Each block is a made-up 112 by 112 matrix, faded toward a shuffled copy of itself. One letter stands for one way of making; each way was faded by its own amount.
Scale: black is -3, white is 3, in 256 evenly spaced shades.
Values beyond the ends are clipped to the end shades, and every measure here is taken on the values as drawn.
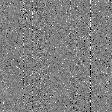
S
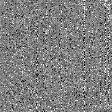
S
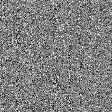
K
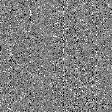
S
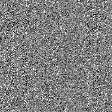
K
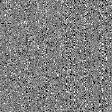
S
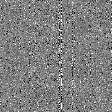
S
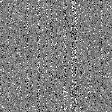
S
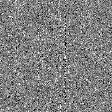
K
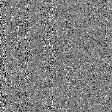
S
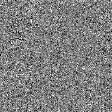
K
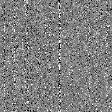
S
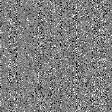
S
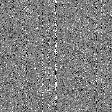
S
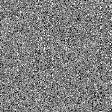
K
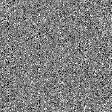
K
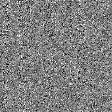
K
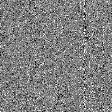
K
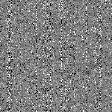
S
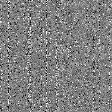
S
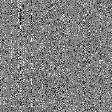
S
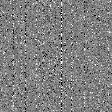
S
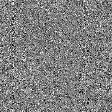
K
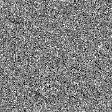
K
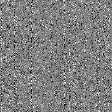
S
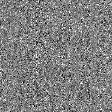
K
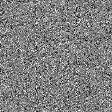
K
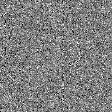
K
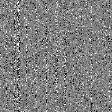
S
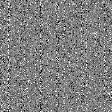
S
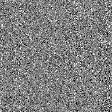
K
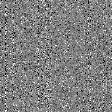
S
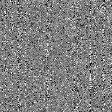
S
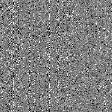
S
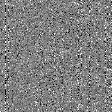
S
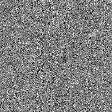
K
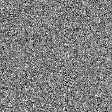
K
